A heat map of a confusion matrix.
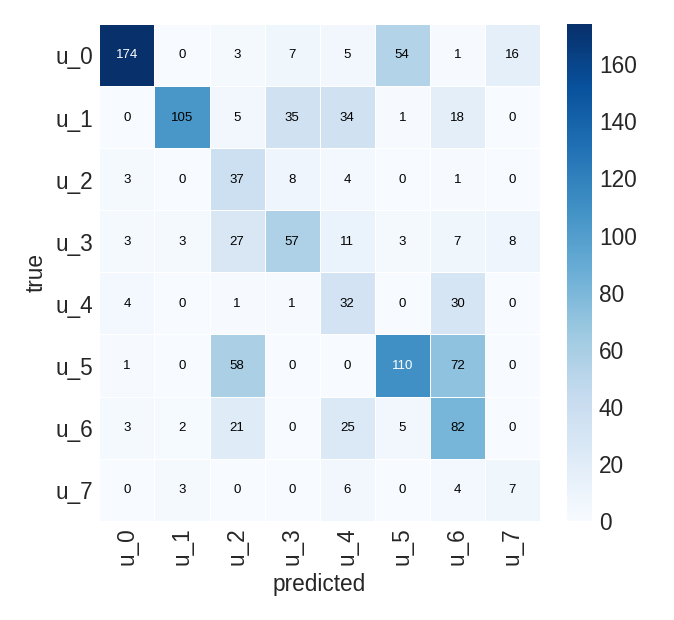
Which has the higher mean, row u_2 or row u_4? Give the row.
u_4
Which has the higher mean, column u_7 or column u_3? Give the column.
u_3
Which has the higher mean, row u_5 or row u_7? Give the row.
u_5
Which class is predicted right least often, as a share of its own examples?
u_7
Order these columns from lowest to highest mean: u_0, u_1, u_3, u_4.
u_3, u_1, u_4, u_0
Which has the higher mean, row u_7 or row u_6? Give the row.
u_6
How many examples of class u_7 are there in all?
20
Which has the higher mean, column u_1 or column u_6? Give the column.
u_6
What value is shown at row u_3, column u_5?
3
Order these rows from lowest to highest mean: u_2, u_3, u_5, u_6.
u_2, u_3, u_6, u_5
